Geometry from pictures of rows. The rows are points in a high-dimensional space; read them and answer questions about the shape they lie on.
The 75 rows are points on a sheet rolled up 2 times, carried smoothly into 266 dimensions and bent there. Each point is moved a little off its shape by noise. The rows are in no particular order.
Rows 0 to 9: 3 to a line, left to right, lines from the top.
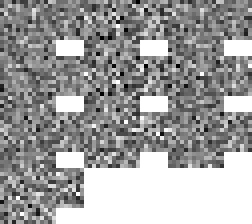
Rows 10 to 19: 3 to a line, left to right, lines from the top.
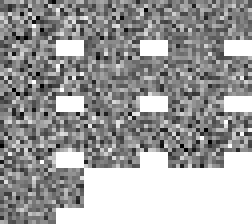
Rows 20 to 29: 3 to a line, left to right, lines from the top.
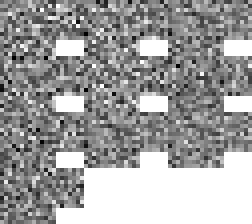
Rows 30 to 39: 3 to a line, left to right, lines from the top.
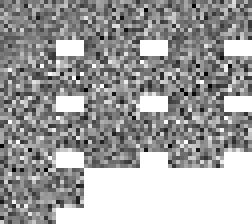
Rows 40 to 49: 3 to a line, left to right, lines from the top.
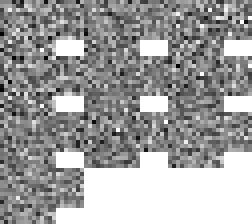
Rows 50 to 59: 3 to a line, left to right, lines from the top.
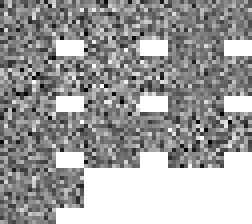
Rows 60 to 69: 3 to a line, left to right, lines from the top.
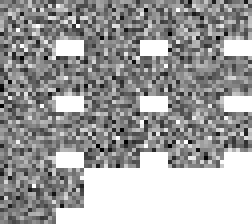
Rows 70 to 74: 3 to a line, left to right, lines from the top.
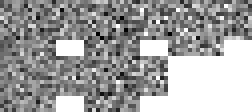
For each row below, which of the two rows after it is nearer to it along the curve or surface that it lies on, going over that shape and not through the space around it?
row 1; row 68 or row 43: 68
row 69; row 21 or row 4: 21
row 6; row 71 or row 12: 12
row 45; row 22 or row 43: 43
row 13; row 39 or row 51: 51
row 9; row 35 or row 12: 35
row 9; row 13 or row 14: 13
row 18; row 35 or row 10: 35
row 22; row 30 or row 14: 14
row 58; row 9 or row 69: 9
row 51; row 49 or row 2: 49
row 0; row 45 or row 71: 45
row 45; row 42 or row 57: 57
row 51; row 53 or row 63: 63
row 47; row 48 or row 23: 23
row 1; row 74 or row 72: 74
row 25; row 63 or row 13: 63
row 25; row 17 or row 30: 17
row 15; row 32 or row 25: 32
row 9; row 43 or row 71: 71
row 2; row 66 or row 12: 12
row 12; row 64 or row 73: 73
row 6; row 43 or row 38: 43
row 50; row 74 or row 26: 26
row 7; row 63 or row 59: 63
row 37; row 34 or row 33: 34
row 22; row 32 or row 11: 11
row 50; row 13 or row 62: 62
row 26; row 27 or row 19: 27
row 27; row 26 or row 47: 26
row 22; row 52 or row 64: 52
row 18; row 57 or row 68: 68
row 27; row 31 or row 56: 31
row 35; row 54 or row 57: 54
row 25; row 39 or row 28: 39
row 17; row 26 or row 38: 38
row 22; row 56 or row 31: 31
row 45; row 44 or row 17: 17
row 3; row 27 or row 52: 27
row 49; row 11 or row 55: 11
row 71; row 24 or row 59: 24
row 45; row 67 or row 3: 3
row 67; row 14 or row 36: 36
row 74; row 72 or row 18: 18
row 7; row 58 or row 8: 58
